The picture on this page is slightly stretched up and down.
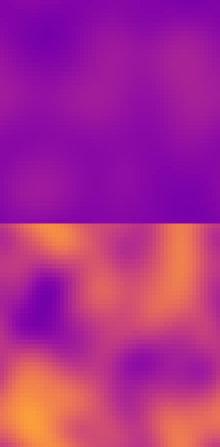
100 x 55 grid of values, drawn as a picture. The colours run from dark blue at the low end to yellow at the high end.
The table splits into 2 rows of 1 panel. Panel 1,1: low, smooth, faint in contrast. Panel 2,1: middling, smooth, strong in contrast.
